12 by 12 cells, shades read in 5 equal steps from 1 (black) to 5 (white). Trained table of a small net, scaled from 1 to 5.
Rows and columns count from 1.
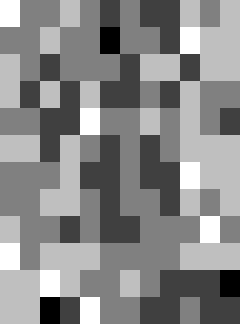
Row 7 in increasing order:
2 2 2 2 3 3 3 3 4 4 4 5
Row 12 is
4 4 1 2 5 3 3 2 2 3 2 2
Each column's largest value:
5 4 5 4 5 3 4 4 4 5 5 4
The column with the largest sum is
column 1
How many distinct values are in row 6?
3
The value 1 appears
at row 2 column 6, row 11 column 12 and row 12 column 3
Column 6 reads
2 1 3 2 3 2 2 2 2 3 3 3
